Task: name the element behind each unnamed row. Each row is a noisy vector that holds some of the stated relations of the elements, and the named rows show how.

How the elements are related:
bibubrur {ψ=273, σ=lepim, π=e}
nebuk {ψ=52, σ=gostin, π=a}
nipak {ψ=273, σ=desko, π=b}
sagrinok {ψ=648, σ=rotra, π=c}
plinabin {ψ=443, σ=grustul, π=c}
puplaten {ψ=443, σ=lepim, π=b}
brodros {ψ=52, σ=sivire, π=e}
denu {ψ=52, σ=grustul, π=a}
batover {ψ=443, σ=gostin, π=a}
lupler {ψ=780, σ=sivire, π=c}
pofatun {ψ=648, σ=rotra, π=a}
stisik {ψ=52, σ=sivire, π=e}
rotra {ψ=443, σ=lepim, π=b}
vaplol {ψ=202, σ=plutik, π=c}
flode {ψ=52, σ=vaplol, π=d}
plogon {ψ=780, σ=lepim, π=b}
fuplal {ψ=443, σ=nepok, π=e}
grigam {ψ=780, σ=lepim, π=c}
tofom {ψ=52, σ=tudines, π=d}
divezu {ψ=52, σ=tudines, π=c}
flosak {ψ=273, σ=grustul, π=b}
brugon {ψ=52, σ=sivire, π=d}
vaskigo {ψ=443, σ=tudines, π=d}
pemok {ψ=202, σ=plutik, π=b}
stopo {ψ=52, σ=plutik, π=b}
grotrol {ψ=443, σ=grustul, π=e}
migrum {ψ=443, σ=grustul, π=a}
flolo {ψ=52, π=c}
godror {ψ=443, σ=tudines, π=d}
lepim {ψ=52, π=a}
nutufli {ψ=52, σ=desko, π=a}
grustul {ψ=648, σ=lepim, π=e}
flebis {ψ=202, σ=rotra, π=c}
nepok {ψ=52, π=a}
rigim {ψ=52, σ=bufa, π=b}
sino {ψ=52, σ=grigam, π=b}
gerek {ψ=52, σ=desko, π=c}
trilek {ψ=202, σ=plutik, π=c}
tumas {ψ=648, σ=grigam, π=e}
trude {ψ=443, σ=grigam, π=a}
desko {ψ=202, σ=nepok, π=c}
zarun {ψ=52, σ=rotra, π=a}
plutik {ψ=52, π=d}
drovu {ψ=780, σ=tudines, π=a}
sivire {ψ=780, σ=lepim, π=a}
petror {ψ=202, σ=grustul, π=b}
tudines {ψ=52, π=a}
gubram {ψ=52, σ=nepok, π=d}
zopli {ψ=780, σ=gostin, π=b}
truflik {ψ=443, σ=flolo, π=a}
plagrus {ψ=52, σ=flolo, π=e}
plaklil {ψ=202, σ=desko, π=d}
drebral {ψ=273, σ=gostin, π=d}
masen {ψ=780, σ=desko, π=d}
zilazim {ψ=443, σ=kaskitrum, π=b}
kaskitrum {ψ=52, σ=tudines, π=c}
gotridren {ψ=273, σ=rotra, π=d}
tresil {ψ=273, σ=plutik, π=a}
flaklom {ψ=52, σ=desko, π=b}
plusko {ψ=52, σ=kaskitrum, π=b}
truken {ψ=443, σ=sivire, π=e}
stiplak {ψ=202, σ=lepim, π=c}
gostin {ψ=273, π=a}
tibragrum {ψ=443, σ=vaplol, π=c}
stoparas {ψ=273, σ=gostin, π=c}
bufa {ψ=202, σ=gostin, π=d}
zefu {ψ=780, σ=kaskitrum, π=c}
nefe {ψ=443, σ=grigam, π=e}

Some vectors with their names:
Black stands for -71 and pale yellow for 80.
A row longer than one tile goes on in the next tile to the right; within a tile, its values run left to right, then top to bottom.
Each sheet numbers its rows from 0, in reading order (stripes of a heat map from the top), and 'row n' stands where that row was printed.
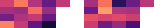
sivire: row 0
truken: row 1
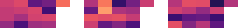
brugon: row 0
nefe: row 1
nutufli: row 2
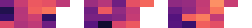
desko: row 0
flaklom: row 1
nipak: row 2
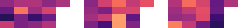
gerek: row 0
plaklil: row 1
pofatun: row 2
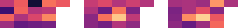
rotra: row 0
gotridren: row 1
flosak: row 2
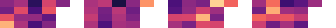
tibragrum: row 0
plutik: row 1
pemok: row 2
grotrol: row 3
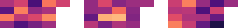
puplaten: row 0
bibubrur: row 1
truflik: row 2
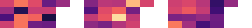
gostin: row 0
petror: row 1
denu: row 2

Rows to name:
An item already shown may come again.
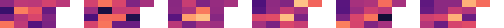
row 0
sagrinok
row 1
gostin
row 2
bibubrur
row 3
pemok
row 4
trilek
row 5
pemok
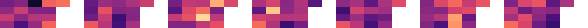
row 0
stopo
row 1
divezu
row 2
petror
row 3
plinabin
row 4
flolo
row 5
plaklil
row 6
drovu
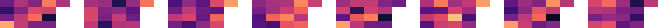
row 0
vaplol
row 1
flode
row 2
plusko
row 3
nipak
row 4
tresil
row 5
bufa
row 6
vaplol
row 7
nebuk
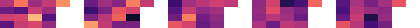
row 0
bufa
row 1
vaplol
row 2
zefu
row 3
plagrus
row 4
kaskitrum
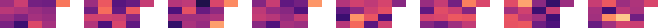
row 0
gubram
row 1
fuplal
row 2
rigim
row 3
tofom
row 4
stoparas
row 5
plogon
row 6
batover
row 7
drebral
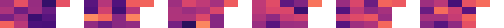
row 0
tudines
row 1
zilazim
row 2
masen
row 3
brugon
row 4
zopli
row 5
sino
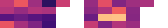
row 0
nepok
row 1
bibubrur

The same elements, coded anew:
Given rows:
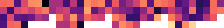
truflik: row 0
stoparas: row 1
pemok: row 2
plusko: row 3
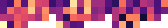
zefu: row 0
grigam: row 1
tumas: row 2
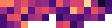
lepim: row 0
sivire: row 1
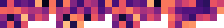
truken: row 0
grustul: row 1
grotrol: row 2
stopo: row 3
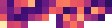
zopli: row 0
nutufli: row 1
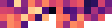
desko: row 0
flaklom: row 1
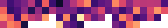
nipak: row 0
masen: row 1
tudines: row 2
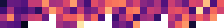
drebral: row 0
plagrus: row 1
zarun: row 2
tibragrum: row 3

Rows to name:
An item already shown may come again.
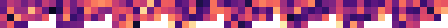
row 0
sagrinok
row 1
bufa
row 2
tibragrum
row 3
plusko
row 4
bibubrur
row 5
plogon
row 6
zilazim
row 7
flode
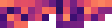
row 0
nebuk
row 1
bufa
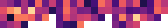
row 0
plinabin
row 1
brugon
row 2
gubram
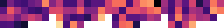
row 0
gotridren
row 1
zilazim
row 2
truflik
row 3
tofom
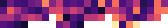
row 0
gotridren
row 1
flosak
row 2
plusko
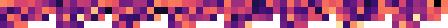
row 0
nebuk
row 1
plaklil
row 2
petror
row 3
nepok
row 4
sino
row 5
flode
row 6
plusko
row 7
fuplal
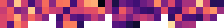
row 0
flolo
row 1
batover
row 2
gotridren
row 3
drovu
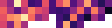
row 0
gerek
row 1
pofatun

